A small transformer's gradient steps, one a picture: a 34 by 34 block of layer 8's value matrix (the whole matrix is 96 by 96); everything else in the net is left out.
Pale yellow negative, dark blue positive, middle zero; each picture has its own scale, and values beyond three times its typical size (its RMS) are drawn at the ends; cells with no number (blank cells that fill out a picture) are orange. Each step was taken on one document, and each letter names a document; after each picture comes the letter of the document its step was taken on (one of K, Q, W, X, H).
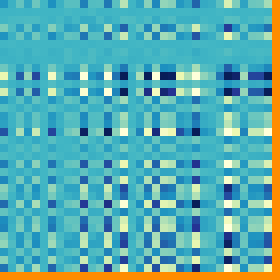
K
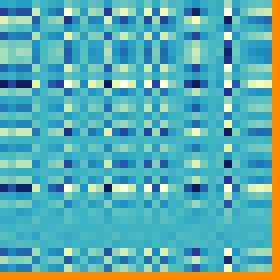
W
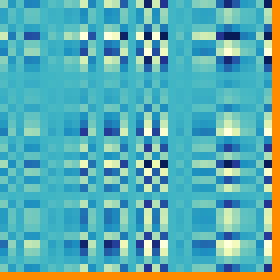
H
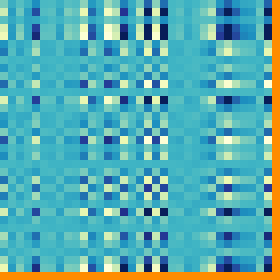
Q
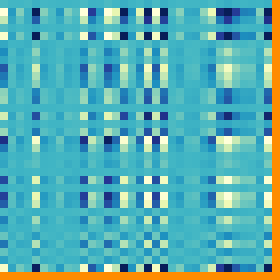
Q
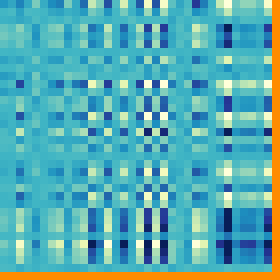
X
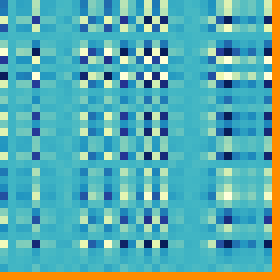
Q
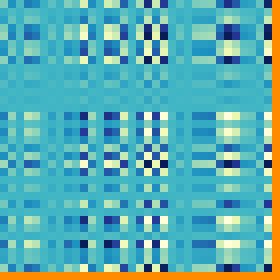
H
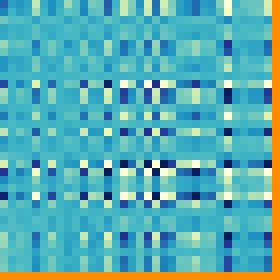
X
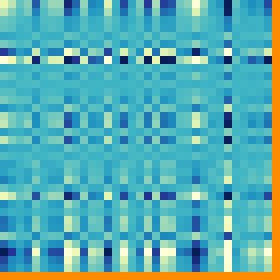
W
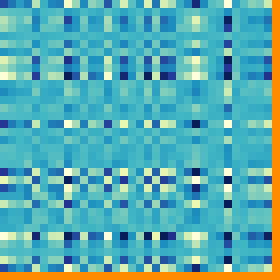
W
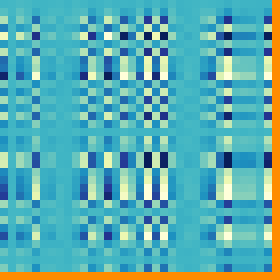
Q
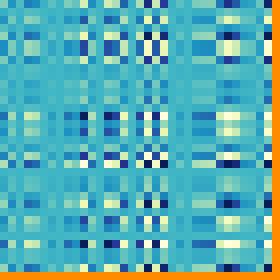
H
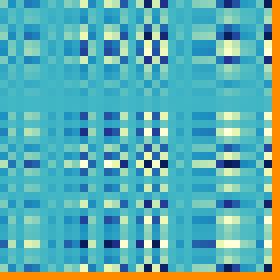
H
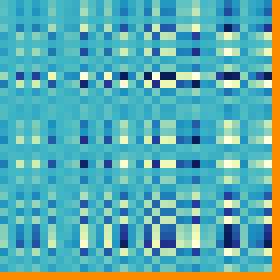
K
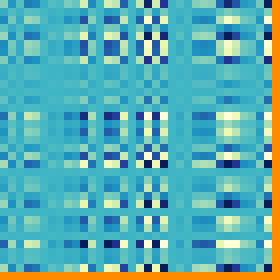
H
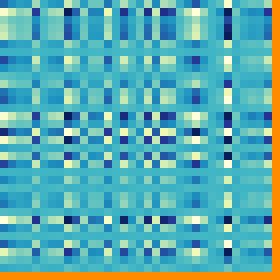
W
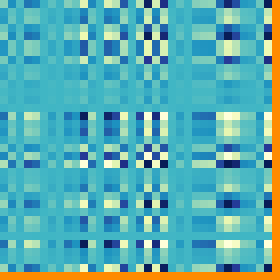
H
